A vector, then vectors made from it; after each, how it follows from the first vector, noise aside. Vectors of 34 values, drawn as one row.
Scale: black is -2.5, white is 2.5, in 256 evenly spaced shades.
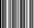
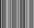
shrunk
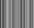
shrunk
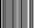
partly zeroed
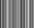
shrunk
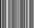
shrunk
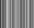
shrunk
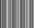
shrunk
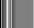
partly zeroed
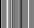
partly zeroed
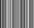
shrunk
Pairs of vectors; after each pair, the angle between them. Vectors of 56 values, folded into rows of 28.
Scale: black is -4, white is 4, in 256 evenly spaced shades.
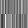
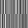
partly aligned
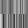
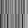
partly opposed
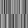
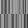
partly aligned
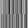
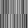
orthogonal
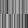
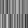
nearly parallel
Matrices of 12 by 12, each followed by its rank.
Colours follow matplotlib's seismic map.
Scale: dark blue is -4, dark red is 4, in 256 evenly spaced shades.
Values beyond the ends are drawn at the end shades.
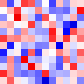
full rank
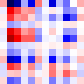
two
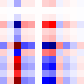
one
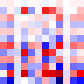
two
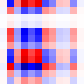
one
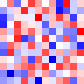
full rank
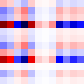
one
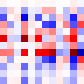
two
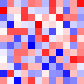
full rank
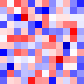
full rank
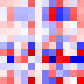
two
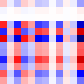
one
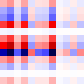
one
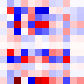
two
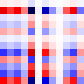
one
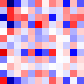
two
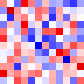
full rank
